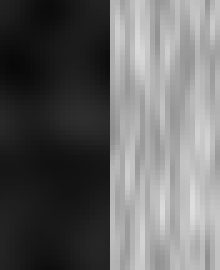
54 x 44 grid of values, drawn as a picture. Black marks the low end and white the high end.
The table splits into one row of 2 panels. Panel 1,1: very low, smooth, faint in contrast. Panel 1,2: high, streaked downward.
